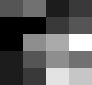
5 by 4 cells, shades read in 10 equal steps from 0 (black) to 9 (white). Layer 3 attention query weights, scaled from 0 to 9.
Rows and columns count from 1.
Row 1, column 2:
4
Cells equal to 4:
2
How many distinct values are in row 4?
4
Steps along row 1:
up down up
